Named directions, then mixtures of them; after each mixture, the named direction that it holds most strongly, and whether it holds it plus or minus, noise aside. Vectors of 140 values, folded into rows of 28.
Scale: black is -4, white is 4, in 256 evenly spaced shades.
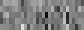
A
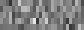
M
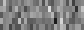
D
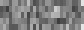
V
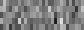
D, plus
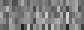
A, minus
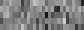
A, plus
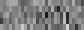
A, plus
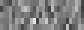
M, plus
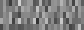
M, plus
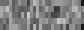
V, minus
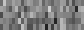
D, plus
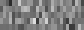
M, plus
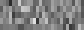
M, plus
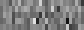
M, plus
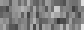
V, plus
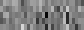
A, plus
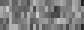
V, minus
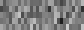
D, minus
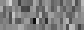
M, minus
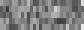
V, plus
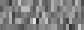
M, plus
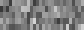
V, plus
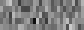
M, minus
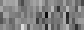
A, plus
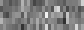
A, minus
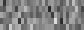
D, minus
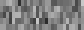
M, minus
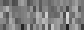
A, minus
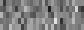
D, minus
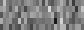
D, plus
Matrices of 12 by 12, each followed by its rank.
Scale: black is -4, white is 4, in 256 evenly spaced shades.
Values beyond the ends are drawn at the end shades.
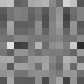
two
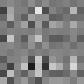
two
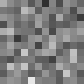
full rank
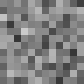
full rank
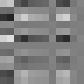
one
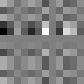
one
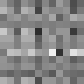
two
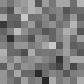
full rank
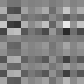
one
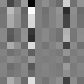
one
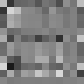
two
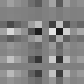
one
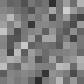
full rank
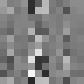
two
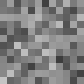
full rank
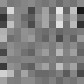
two
